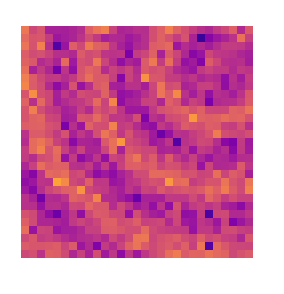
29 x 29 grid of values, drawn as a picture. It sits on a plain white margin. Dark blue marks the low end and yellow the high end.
There is no overall slope. There is no seam. Concentric rings centre on the top right. The ninth with the lowest average is the top right. The halves do not mirror each other. The histogram is bell-shaped.
